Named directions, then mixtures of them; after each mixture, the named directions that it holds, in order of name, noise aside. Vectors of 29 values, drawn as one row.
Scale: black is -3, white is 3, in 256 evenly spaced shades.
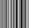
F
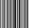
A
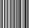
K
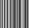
A, K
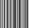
A, K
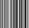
A, F, K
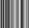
A, K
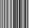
A, F, K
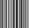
F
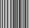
A, F, K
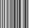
A, K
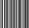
K
